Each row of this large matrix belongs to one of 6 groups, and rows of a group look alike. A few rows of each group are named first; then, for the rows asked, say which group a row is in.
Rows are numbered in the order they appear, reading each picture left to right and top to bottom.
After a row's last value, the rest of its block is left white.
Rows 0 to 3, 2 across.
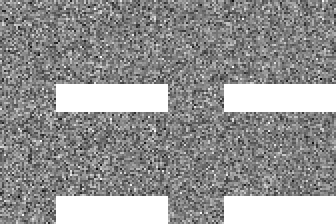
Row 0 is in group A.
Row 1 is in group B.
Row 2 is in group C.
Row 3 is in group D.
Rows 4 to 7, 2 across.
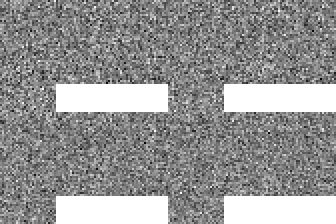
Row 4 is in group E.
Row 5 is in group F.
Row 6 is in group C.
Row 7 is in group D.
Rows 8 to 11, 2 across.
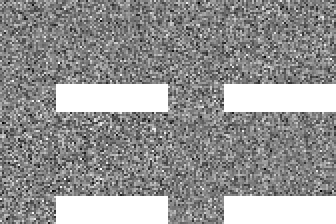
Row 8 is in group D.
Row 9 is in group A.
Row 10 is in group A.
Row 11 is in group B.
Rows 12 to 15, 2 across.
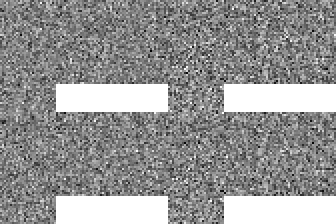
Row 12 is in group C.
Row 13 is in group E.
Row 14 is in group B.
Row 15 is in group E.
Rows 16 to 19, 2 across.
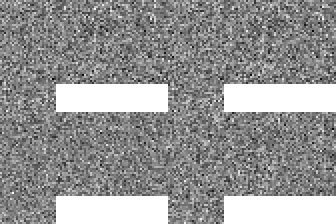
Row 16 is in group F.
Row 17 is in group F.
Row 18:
D
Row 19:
C
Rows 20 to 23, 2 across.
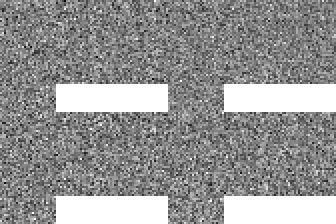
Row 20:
B
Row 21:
D
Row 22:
A
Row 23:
E
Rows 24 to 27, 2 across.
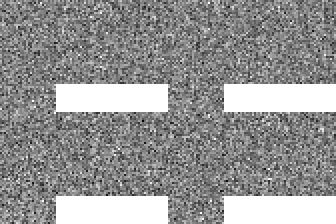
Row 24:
A
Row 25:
C
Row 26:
E
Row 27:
A
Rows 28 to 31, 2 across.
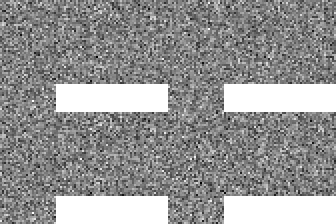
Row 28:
A
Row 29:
C
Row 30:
A
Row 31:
E
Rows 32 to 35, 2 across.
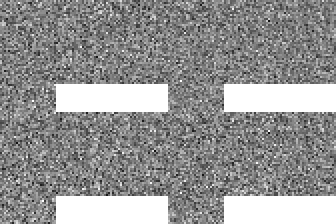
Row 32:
A
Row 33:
D
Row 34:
E
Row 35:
D
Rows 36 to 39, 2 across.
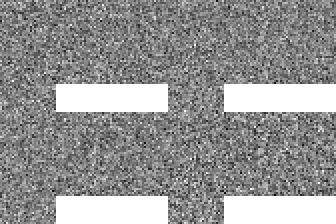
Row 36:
D
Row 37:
E
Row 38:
F
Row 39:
E
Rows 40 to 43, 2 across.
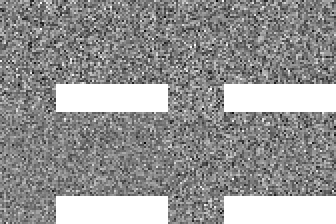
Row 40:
C
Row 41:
E
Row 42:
F
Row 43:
B
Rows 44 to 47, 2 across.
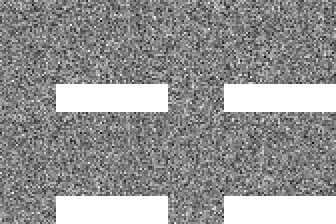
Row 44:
D
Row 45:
C
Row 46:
D
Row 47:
F
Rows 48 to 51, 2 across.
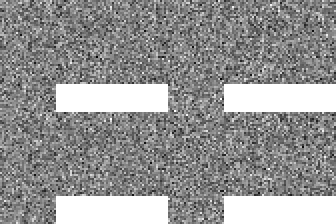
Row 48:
C
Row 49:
F
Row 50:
C
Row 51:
A
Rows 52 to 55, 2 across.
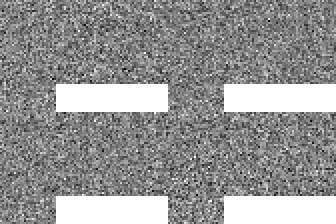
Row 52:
F
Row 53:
D
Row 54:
B
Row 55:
E
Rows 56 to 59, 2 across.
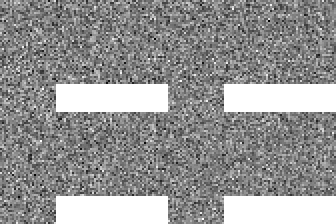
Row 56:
E
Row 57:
D
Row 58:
C
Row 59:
A
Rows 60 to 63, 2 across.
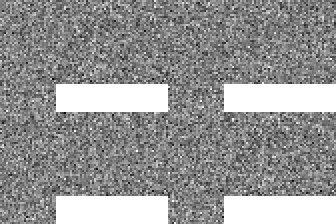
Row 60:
F
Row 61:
A
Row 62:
B
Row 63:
F
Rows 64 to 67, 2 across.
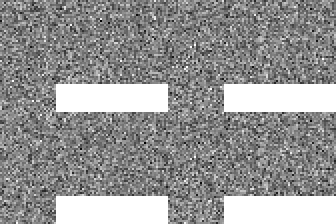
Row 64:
D
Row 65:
E
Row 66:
C
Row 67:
E
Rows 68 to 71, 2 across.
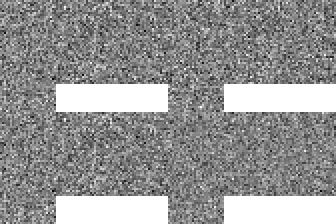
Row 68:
F
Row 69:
C
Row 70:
F
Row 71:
B
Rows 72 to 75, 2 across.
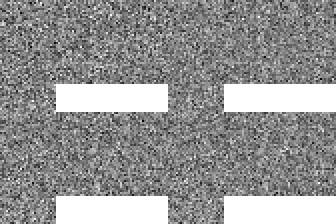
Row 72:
A
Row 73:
B
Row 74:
E
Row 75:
E
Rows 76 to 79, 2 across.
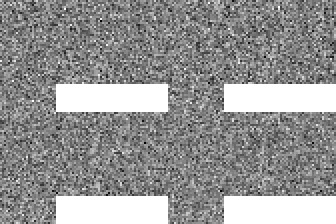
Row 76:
D
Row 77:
C
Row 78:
E
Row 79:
F
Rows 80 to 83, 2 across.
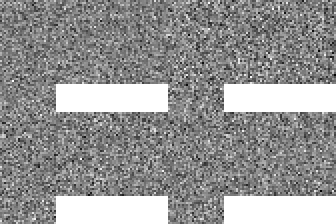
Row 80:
D
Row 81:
C
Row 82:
A
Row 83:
B
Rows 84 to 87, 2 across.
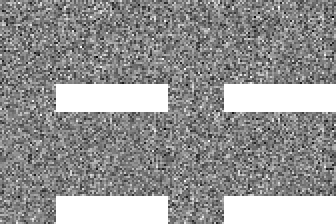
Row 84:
A
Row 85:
C
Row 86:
C
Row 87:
C
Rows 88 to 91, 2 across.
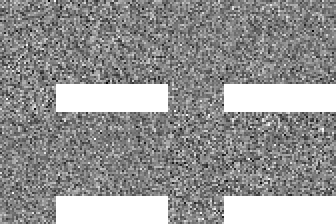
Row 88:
E
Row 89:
F
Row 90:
D
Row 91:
A
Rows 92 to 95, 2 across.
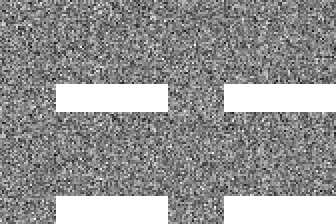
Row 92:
A
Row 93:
E
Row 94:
A
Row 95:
B
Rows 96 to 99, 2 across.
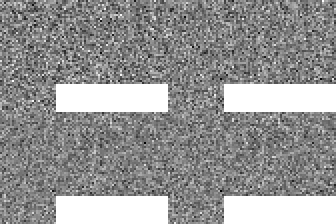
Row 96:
D
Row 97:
B
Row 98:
F
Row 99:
F
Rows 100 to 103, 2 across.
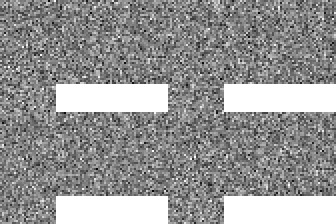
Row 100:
E
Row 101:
C
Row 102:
B
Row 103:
E
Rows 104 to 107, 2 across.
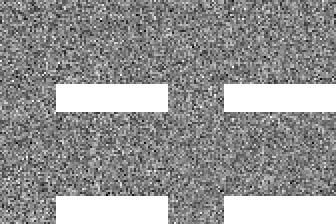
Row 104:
D
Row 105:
B
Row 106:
E
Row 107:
F
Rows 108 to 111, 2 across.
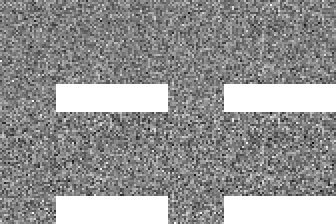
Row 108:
D
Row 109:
F
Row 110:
A
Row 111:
F
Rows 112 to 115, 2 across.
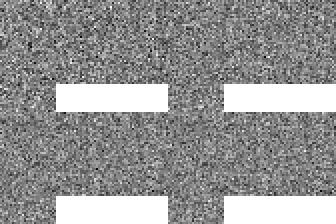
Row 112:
C
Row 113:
A
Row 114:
B
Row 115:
B
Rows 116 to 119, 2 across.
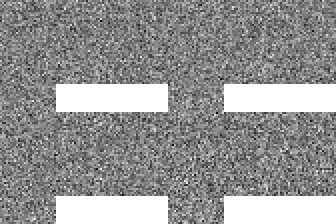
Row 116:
D
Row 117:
F
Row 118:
A
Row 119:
E
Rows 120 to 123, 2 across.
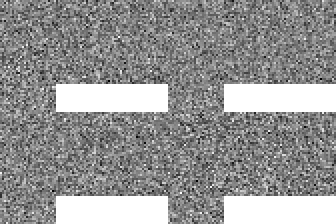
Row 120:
E
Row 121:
B
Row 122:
F
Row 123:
D
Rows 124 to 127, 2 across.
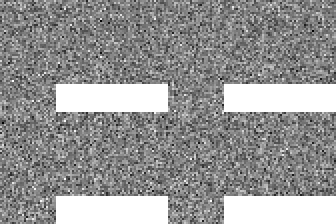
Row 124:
D
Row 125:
F
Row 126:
B
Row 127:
E
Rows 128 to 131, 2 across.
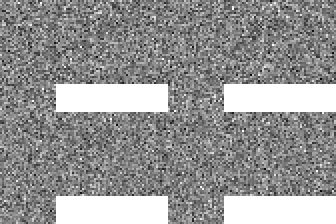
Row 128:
A
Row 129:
F
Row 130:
C
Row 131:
B
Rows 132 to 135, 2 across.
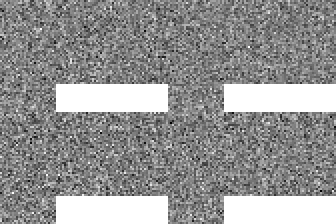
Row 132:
C
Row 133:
A
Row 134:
D
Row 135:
B
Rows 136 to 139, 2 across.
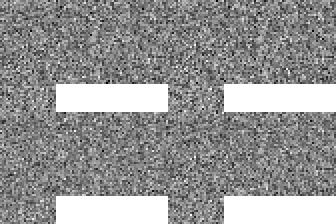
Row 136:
E
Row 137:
E
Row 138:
B
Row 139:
E
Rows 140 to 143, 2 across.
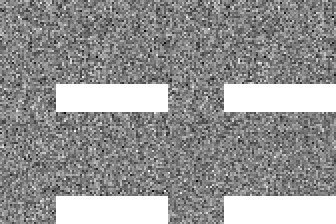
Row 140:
C
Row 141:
C
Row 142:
B
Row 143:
D
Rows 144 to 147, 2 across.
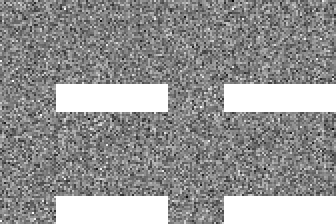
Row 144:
D
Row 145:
B
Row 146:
A
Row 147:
C
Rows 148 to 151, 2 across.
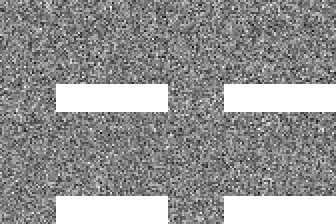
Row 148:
C
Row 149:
F
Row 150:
D
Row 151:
A
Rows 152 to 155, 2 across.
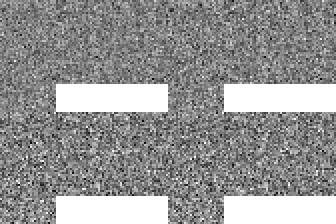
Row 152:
B
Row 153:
B
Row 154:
E
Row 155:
E
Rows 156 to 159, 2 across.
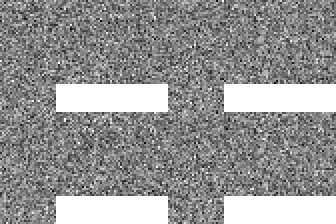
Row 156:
D
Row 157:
E
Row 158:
F
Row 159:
E
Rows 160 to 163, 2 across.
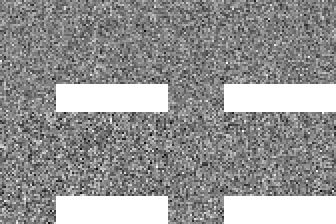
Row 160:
F
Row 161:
D
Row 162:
C
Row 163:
B
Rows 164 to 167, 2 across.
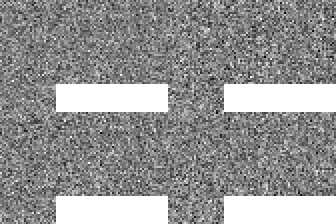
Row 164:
D
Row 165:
C
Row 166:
D
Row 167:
E
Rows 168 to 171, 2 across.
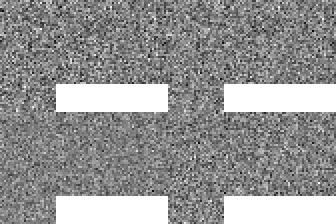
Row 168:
C
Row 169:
C
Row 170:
B
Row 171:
E
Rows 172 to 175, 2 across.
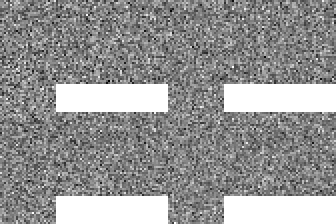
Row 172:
E
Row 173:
B
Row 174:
D
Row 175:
F
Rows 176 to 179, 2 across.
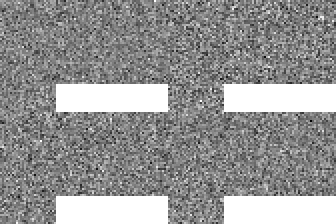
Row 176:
B
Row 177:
A
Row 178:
C
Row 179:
E
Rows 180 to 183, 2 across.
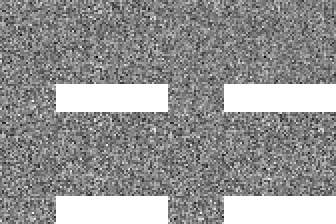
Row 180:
A
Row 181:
C
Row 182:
A
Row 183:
A
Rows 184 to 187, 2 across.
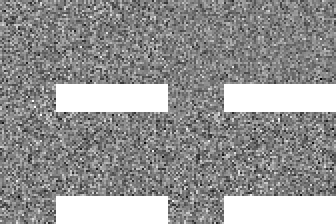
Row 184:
A
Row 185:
B
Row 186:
C
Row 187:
C
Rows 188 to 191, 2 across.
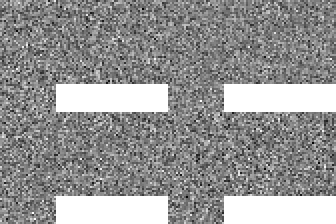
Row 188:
E
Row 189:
A
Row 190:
A
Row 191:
C
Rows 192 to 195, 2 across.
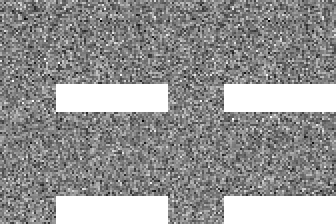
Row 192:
D
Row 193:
D
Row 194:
E
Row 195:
F
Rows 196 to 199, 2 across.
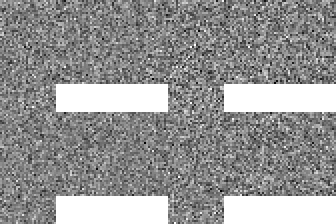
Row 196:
B
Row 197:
E
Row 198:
C
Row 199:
F
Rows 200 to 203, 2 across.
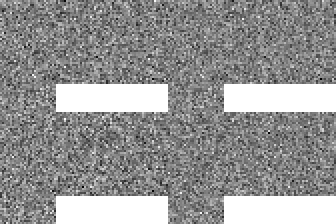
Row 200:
B
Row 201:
B
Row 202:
F
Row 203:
D
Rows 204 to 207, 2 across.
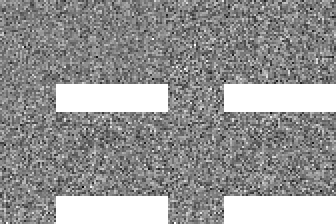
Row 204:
B
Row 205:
E
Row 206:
F
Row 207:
F
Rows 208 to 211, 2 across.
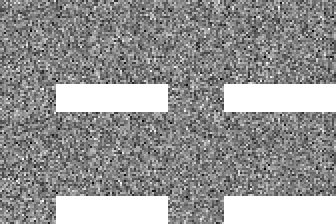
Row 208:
E
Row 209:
C
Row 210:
E
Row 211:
C
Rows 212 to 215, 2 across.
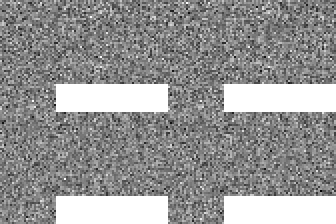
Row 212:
A
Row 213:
A
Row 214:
B
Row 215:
B
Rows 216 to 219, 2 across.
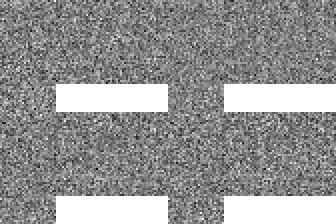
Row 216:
E
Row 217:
B
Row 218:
A
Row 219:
A
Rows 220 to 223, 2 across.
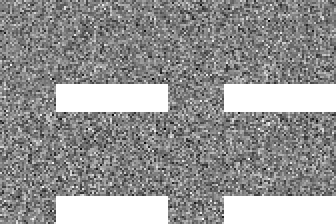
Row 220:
F
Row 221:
D
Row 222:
C
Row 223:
A
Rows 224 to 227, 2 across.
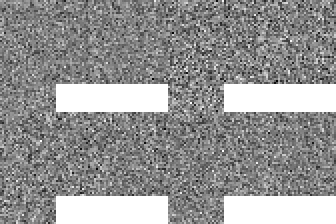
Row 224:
B
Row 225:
E
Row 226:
C
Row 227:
D
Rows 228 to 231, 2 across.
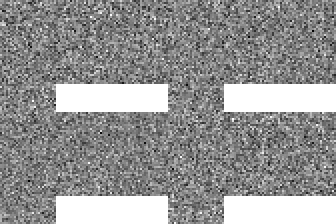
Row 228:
A
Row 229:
C
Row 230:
D
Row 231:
F
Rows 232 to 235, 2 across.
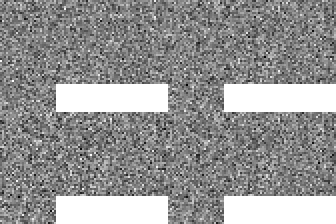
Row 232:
D
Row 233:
C
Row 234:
C
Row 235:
C
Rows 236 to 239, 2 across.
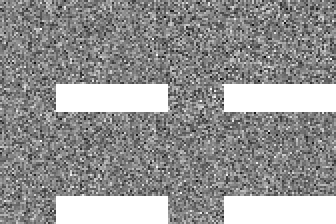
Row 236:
C
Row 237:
A
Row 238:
C
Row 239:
D
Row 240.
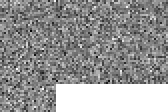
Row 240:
E
